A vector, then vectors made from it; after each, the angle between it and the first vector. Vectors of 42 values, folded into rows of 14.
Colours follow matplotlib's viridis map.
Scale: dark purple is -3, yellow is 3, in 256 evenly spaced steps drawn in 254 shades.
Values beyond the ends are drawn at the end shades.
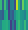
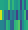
orthogonal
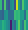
nearly parallel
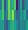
nearly opposite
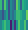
nearly parallel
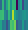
nearly opposite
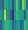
partly aligned
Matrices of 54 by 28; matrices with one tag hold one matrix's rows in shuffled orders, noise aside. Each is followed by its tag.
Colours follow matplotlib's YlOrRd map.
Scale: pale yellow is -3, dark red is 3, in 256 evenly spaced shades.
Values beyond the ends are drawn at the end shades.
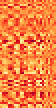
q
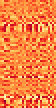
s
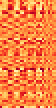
q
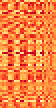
q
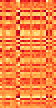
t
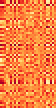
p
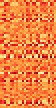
s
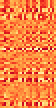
s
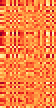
p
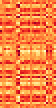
t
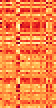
t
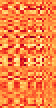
q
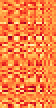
q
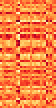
t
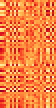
p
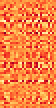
s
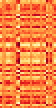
t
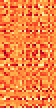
s
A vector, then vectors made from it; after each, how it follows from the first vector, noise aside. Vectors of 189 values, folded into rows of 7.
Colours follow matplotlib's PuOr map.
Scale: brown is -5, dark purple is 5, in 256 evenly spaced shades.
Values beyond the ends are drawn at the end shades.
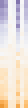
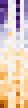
scaled up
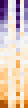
scaled up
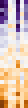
scaled up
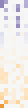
partly zeroed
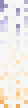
partly zeroed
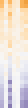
reversed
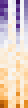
scaled up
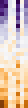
scaled up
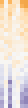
reversed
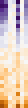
scaled up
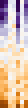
scaled up
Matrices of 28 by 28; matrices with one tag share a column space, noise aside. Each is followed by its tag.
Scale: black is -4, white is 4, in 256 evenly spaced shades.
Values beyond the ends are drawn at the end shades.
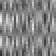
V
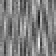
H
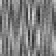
H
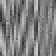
H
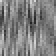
H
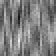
H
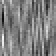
H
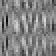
V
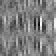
V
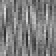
H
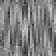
H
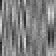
H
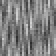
H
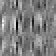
V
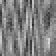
H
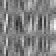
V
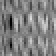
V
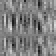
V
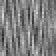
H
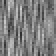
H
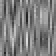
H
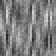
H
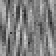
H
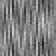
H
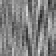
H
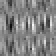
V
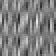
V
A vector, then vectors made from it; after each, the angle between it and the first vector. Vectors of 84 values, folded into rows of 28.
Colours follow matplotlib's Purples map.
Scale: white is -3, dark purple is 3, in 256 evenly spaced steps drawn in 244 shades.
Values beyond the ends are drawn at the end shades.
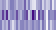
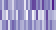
nearly opposite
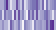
partly opposed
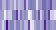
orthogonal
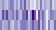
nearly parallel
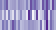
nearly opposite
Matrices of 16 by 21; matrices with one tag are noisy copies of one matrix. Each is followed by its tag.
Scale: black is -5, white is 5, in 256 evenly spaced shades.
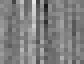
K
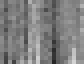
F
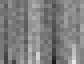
F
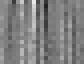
K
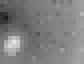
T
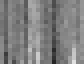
F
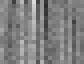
K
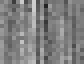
K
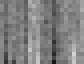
F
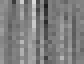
K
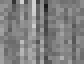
K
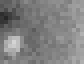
T
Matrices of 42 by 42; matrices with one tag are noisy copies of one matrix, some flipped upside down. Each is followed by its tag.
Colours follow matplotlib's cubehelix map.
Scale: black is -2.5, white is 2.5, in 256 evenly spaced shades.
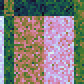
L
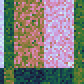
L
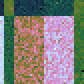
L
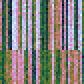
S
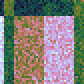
L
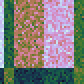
L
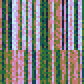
S
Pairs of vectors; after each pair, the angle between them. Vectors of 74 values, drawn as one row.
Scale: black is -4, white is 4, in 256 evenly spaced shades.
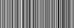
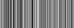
partly opposed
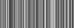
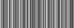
orthogonal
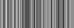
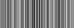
partly aligned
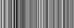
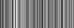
nearly opposite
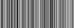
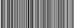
partly aligned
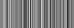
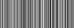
partly aligned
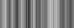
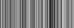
partly opposed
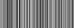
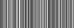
nearly opposite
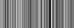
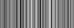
partly opposed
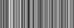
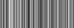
nearly parallel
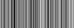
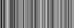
partly aligned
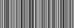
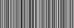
nearly parallel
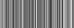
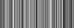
nearly opposite
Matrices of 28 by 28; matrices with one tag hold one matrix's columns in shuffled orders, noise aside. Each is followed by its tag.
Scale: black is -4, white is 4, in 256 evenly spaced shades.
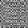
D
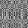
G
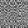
D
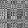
G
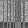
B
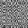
D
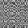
D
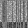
B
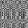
G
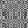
G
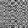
D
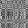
G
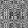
G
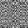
D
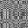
G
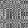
G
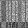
B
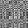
G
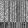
B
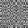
D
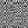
D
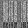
B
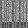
B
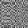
D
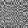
D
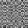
D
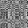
G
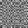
D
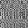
G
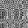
G
